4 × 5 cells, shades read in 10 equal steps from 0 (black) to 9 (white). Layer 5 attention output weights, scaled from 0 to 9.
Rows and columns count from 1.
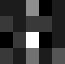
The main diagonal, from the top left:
1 1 9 1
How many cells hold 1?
8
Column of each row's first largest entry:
3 1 3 3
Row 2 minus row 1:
1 0 -3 2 0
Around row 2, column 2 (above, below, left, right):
1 2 2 2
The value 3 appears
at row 4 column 5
